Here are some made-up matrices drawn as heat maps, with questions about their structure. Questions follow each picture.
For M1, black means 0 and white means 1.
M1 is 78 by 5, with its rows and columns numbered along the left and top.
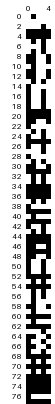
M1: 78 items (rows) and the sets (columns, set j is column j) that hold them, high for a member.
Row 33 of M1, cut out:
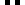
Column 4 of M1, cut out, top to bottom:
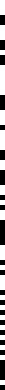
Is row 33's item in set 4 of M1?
yes
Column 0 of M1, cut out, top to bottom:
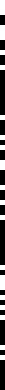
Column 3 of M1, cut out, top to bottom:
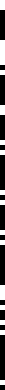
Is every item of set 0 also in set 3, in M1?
no
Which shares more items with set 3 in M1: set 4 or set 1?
set 4
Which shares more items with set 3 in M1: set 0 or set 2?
set 2
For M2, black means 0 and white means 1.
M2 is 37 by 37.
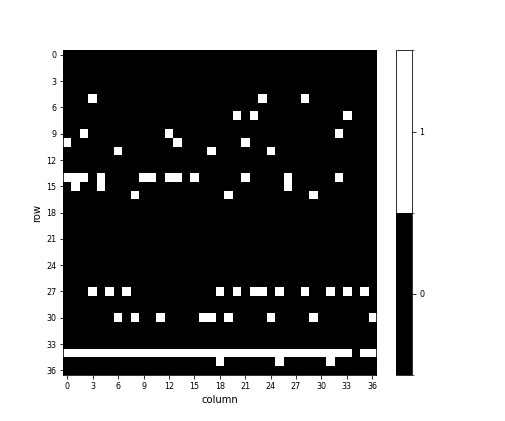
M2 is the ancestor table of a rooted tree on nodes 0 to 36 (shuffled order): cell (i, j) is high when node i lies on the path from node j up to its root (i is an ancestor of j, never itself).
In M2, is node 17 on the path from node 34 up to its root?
no
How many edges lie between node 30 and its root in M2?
1
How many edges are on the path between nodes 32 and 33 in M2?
6
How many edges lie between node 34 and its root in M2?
0
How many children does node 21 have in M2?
0
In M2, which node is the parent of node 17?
11
